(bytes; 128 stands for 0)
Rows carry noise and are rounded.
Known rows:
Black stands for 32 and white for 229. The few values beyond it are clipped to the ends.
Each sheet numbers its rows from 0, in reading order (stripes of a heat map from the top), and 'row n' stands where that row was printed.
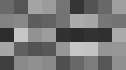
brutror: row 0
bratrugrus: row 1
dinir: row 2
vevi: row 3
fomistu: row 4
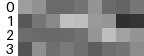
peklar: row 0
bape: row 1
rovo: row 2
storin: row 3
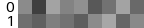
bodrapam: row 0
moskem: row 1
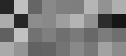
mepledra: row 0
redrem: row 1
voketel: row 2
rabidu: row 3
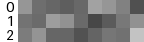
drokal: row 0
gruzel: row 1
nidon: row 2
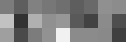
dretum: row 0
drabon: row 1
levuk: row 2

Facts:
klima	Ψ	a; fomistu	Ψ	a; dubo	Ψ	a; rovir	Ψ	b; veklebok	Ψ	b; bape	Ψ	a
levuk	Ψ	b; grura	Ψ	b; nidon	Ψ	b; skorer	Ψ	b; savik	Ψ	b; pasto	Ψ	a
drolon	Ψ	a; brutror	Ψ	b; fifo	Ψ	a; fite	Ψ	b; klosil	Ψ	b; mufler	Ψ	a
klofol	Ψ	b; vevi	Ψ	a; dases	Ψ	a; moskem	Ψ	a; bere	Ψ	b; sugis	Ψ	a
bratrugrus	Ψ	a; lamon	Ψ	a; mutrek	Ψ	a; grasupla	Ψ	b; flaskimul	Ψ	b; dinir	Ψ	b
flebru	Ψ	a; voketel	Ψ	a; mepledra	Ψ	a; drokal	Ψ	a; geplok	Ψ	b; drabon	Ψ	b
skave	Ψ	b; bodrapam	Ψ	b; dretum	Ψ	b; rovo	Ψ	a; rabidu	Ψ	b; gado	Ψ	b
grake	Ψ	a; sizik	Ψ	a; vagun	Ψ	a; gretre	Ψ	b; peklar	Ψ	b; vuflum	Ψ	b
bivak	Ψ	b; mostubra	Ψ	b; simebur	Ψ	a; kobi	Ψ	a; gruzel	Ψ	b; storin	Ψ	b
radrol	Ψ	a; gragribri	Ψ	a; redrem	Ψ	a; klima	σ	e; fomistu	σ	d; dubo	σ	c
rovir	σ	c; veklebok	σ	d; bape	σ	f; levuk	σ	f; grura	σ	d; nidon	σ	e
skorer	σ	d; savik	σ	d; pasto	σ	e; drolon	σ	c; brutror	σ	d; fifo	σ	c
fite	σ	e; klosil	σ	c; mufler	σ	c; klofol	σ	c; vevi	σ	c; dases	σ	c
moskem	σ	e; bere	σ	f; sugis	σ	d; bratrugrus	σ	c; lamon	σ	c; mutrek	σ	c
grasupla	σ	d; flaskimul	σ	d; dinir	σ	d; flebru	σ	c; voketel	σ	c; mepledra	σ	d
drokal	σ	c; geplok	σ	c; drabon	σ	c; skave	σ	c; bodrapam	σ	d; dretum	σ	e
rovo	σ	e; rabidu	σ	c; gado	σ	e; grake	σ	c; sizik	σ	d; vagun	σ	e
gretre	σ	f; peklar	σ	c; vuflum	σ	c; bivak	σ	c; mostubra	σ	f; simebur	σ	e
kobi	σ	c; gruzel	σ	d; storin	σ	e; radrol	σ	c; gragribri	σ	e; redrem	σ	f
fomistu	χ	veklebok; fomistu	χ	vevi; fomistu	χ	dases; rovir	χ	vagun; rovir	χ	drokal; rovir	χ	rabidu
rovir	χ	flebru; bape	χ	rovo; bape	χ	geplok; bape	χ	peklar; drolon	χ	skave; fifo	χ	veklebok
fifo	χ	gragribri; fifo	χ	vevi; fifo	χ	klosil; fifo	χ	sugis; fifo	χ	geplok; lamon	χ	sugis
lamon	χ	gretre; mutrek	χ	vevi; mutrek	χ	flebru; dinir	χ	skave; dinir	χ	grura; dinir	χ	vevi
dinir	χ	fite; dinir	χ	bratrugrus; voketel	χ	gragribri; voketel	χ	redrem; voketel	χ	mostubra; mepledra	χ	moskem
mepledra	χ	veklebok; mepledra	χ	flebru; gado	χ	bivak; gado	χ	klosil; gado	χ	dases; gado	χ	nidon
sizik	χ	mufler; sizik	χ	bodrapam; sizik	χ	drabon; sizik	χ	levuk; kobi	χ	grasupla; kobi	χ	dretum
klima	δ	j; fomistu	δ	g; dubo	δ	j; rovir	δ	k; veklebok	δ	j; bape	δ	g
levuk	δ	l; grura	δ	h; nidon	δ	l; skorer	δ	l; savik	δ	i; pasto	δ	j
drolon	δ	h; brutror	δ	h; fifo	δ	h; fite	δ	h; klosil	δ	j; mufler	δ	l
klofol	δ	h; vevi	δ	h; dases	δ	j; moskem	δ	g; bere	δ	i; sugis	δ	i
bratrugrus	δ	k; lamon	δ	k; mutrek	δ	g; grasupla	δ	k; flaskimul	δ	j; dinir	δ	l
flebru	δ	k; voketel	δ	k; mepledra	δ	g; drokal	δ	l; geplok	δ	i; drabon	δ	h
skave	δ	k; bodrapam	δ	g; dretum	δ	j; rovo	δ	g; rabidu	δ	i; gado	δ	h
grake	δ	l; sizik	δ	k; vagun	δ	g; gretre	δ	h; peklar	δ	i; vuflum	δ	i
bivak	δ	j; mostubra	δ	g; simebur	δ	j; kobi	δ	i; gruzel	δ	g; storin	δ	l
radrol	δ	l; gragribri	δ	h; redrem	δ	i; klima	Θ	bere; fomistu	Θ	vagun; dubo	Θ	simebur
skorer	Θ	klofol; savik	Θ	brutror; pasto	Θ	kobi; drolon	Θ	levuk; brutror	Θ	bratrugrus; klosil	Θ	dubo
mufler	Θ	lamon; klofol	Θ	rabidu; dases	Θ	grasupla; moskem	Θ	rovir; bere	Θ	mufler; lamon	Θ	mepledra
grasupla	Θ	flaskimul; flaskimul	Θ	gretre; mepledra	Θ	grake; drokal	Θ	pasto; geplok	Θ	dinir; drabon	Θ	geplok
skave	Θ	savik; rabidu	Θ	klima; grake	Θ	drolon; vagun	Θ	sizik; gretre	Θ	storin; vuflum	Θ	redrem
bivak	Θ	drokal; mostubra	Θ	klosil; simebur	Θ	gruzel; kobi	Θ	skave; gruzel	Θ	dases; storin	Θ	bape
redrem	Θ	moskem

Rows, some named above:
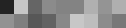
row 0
mepledra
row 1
dases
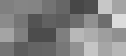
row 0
skorer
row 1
veklebok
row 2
flebru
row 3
gragribri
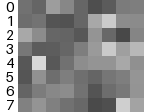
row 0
gruzel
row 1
sugis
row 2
geplok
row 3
gragribri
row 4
lamon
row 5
storin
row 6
flaskimul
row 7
skorer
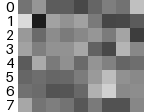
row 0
nidon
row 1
mostubra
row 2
dubo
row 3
klofol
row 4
mutrek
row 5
rovo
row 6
sugis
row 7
bivak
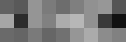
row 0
pasto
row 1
redrem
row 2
vagun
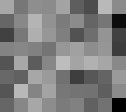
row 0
klofol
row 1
kobi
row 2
sizik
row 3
radrol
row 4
drolon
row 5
brutror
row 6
fifo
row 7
kobi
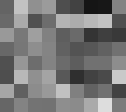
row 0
rovir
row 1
grake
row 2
vuflum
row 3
savik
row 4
storin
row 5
gado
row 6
bere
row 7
klima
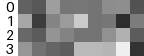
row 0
pasto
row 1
gretre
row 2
simebur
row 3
mufler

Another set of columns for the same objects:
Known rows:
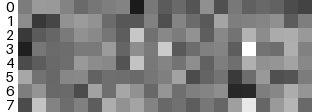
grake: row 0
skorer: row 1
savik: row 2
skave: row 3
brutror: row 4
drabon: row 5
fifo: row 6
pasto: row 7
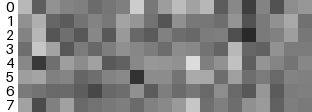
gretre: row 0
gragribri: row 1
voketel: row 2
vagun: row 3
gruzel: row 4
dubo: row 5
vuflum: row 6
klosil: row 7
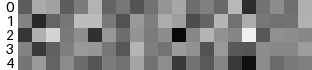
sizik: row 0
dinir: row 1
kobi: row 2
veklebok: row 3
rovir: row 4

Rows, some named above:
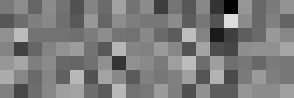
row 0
rovir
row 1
bivak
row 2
lamon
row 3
veklebok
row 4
dubo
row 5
bape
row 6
veklebok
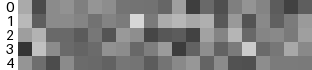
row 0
levuk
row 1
gretre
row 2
redrem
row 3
bratrugrus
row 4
peklar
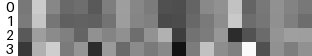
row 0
moskem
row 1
moskem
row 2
mutrek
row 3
kobi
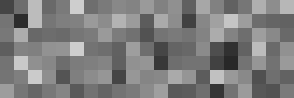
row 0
fomistu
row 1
gado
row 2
rovo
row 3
mepledra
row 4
flebru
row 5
dases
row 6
drabon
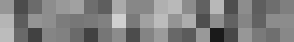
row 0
flaskimul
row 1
gretre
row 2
geplok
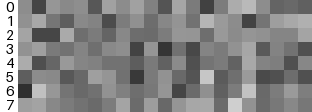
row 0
nidon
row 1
sugis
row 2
mostubra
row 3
klima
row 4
bere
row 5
drolon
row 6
bratrugrus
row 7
simebur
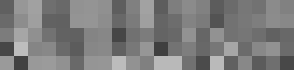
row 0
vevi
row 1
vevi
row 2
radrol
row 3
drokal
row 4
storin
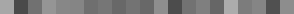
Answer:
bere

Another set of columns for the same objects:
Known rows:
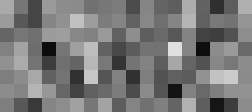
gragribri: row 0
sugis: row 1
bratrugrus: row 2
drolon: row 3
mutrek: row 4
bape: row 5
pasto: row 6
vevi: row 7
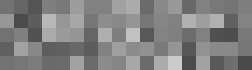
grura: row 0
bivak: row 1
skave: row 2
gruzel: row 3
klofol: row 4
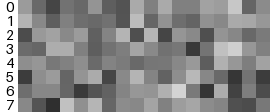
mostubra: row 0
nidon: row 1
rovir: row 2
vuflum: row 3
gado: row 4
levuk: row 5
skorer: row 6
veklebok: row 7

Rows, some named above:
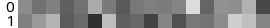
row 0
bere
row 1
bape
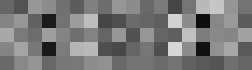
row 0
vuflum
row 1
drolon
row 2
rovo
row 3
drolon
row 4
radrol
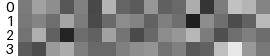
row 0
dinir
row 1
moskem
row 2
mepledra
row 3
vuflum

